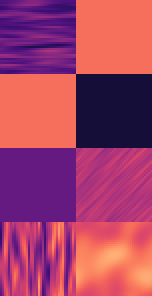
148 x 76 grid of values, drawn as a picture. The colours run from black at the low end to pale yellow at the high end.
The table splits into 4 rows of 2 panels. Panel 1,1: low, streaked across. Panel 1,2: high, flat. Panel 2,1: high, flat. Panel 2,2: very low, flat. Panel 3,1: low, flat. Panel 3,2: middling, slanting up to the right, faint in contrast. Panel 4,1: middling, streaked downward, strong in contrast. Panel 4,2: high, smooth.
